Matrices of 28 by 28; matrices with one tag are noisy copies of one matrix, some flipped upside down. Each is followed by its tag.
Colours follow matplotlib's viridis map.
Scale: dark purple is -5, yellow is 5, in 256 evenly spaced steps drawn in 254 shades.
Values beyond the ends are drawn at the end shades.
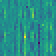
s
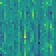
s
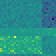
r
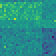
r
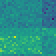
r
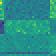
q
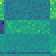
q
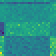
q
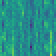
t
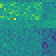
r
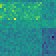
r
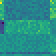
q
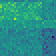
r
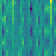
t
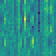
s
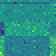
q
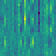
s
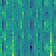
t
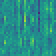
s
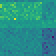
r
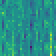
t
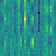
s
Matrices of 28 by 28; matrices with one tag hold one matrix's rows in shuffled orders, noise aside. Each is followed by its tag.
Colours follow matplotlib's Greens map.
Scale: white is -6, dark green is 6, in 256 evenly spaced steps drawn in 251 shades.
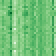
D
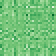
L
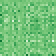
L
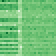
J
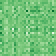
L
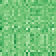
L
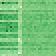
J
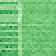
J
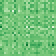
L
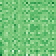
L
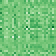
L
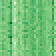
D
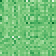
L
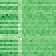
J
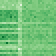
J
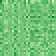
L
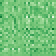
L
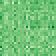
L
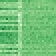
J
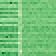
J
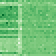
J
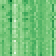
D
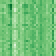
D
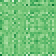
L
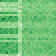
J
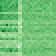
J
